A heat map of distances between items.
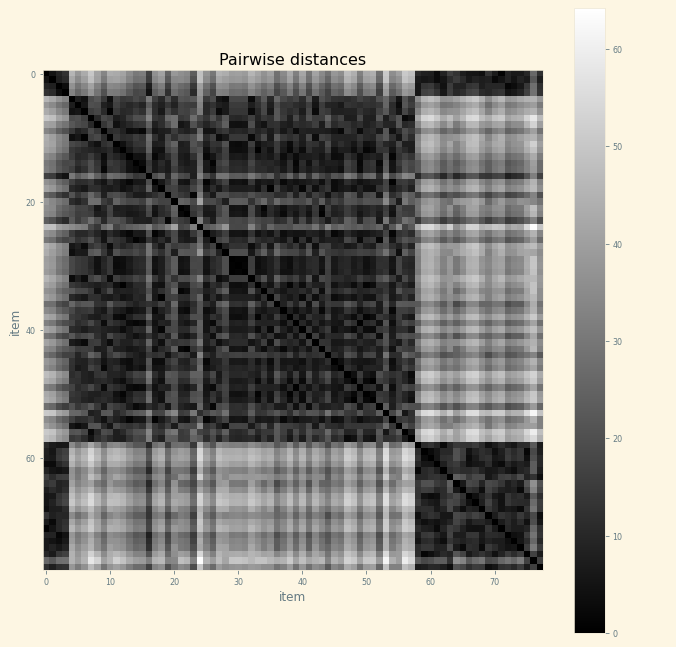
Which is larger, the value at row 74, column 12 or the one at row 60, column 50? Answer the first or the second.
the second
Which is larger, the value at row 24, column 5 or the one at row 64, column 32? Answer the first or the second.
the second
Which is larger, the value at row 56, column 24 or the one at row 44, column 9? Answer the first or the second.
the first
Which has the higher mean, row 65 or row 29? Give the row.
65
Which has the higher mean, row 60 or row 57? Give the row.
60
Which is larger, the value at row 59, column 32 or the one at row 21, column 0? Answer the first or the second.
the first
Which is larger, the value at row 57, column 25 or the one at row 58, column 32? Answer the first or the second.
the second
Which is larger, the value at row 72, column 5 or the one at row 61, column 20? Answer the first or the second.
the second
